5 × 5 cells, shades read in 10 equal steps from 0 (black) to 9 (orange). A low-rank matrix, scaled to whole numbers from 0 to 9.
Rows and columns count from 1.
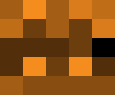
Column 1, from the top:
6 7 3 3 6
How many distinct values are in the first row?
4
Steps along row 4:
up down up down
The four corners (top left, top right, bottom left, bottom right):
6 7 6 5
